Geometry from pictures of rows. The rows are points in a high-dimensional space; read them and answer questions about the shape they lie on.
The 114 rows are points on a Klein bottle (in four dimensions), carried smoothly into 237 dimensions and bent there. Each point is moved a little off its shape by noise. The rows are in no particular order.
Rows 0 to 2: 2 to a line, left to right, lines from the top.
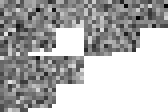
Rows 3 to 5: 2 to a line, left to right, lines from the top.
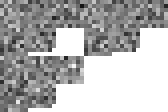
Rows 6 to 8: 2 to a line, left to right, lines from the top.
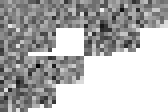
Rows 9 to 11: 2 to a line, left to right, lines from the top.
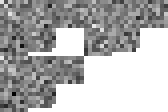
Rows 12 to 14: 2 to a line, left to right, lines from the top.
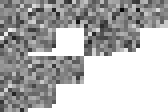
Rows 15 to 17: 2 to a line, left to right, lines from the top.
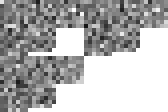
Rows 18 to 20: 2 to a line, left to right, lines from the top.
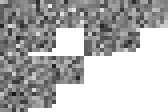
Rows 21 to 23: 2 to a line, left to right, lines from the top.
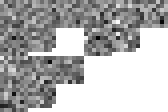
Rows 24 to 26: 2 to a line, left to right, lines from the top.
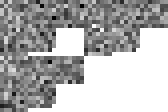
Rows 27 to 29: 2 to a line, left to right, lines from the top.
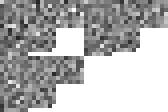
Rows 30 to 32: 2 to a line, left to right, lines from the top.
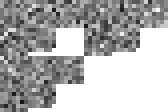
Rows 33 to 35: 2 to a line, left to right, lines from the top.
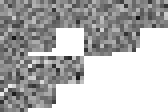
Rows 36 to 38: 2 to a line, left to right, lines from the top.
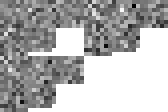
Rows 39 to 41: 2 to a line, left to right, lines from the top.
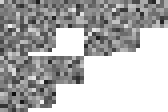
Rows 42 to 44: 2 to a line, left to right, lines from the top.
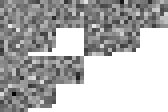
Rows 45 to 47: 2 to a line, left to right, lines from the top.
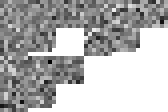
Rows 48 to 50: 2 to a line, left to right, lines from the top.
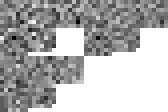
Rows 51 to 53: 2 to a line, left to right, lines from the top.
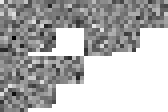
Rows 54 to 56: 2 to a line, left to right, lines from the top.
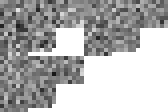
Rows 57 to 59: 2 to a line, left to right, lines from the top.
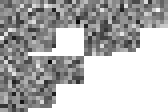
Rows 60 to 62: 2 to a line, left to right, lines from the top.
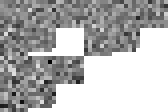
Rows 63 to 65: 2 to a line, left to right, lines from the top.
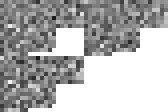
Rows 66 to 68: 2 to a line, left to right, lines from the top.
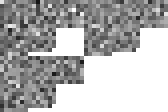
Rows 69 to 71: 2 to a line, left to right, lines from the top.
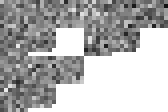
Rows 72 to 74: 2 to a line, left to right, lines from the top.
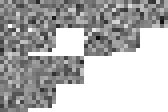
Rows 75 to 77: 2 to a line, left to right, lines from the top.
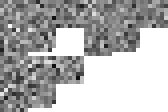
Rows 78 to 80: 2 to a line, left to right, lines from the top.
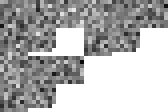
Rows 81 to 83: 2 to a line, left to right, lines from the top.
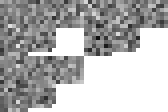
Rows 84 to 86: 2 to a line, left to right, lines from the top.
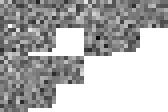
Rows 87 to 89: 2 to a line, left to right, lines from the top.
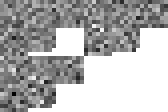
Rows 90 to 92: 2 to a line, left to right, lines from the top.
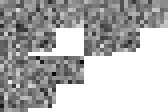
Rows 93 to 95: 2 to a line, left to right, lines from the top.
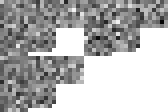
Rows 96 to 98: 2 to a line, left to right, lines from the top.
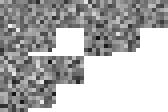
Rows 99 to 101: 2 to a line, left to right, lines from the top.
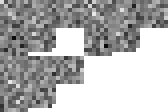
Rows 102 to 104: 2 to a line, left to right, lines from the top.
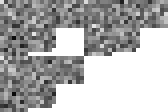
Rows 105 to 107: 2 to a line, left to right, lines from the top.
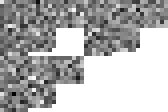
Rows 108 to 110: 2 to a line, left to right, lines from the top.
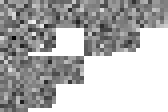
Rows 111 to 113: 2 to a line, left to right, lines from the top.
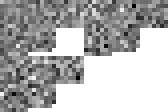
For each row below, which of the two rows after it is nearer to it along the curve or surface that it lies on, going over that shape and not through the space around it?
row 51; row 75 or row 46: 46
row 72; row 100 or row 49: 100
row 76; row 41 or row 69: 41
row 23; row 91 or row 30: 30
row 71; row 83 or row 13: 83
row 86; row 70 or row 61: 61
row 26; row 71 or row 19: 71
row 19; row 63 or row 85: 63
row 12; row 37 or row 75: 37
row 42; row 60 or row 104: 104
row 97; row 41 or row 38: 38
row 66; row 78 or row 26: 78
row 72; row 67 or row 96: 67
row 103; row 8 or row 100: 8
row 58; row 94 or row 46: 46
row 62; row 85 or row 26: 26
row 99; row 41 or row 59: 59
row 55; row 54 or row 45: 54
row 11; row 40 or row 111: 40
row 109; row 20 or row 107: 20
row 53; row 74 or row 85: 85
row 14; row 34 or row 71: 71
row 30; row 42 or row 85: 85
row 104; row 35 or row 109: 35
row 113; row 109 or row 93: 109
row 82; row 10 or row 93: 10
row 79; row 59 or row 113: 59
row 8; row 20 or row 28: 28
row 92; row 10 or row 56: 56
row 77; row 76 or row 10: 76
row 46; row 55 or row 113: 113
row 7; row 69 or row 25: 69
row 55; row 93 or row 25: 93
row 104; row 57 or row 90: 57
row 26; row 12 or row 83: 12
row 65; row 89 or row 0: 0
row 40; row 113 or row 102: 113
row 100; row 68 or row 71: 68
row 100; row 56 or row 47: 56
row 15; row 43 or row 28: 43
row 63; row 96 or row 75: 75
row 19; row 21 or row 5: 5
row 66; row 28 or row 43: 43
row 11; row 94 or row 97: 97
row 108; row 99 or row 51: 51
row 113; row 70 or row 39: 70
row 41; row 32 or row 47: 47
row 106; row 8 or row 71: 8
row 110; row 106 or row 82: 82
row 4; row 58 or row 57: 58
